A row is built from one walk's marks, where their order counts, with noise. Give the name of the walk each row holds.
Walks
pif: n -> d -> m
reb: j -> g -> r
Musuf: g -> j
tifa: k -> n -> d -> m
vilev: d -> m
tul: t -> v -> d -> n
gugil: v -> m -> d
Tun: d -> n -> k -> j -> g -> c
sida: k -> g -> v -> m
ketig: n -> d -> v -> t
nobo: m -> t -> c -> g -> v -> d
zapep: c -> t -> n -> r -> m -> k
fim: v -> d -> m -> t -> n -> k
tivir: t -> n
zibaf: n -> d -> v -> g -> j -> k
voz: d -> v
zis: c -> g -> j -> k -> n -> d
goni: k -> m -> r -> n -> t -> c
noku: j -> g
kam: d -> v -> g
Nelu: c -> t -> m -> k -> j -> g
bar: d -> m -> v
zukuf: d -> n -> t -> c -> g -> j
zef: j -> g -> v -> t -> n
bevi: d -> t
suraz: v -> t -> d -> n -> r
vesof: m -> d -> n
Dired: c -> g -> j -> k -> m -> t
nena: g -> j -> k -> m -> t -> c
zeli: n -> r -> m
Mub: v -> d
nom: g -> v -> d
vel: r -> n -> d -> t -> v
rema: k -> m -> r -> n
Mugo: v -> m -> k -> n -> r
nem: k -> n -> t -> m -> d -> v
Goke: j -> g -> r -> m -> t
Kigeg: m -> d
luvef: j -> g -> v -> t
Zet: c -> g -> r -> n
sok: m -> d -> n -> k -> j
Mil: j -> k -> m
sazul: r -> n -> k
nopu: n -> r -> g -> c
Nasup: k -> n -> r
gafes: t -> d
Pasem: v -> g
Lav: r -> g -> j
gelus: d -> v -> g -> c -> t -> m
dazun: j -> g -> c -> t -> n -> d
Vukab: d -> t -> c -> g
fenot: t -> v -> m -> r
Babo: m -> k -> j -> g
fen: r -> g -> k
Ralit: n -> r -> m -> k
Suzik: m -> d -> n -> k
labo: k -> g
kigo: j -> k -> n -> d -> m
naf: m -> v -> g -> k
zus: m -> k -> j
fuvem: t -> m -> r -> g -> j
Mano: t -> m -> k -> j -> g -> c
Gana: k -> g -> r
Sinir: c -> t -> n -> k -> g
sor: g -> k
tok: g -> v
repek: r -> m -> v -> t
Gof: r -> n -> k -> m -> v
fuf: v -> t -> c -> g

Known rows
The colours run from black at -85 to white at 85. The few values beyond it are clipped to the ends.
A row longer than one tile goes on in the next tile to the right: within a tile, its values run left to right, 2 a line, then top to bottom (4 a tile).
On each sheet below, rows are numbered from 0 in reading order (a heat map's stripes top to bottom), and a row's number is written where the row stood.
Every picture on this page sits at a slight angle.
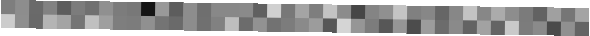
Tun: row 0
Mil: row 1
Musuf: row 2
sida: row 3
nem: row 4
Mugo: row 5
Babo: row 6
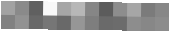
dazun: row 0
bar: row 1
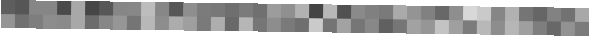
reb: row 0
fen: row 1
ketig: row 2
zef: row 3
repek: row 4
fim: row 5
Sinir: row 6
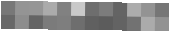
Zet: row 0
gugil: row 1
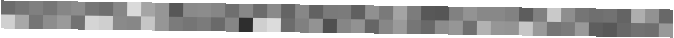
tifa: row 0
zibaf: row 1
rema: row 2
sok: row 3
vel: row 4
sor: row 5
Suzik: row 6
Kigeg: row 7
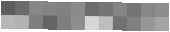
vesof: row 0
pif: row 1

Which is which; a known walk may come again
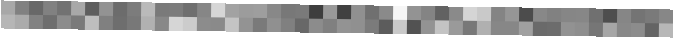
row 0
Sinir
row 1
nopu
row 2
zibaf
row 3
labo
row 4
fuvem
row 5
fim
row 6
voz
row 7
bevi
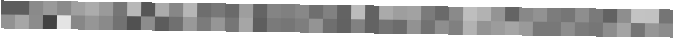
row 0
naf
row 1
nena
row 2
kam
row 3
tivir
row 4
nom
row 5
suraz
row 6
zeli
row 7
sazul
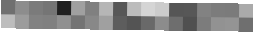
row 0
Mil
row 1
nobo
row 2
Gana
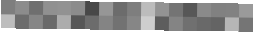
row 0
Mano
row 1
Lav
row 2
tok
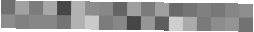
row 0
luvef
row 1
Babo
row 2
tifa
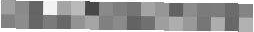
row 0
dazun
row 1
repek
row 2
ketig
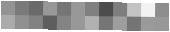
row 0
noku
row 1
zapep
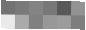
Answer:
kigo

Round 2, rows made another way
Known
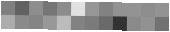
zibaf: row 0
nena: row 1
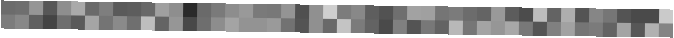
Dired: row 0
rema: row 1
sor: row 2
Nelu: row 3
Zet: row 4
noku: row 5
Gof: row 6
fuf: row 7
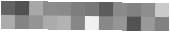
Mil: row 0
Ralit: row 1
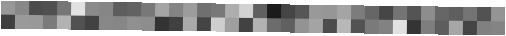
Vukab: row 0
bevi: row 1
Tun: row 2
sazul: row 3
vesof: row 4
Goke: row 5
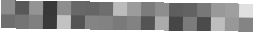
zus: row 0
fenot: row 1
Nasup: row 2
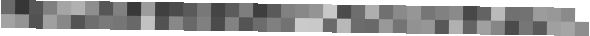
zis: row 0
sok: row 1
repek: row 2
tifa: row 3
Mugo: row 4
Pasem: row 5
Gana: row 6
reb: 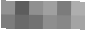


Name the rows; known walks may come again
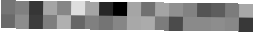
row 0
goni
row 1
dazun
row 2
bevi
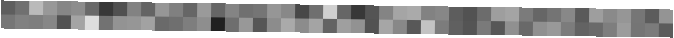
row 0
fenot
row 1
Mub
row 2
fuvem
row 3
kam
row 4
zis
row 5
Zet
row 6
tivir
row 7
ketig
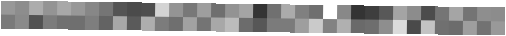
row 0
Mano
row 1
fuf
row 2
voz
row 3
sida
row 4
Suzik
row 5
Mugo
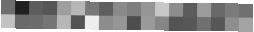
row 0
fen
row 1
Ralit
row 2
Musuf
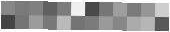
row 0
labo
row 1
vilev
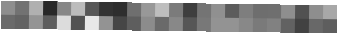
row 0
Babo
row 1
zapep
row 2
nom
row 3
Dired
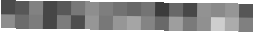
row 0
repek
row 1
tul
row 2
kigo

